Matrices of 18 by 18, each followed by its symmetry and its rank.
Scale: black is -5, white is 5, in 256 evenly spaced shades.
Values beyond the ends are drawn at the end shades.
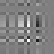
neither, rank one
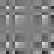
symmetric, rank one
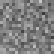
neither, full rank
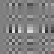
neither, rank one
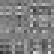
neither, rank three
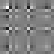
symmetric, rank one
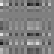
neither, rank one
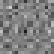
neither, rank three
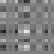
neither, rank one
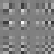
symmetric, rank one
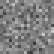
antisymmetric, full rank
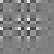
symmetric, rank one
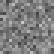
neither, full rank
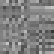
neither, rank three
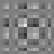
symmetric, rank one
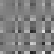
neither, rank one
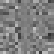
neither, rank three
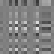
neither, rank one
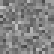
neither, full rank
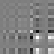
symmetric, rank one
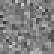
antisymmetric, full rank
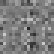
neither, rank three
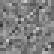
antisymmetric, full rank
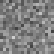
neither, full rank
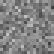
neither, full rank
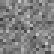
antisymmetric, full rank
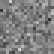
antisymmetric, full rank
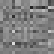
neither, rank three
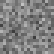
neither, full rank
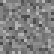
antisymmetric, full rank
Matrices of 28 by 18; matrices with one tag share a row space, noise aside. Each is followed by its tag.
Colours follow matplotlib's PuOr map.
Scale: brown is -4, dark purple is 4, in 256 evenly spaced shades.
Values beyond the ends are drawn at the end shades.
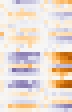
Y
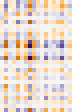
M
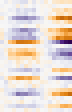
Y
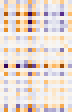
M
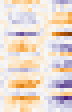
Y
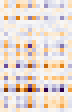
M
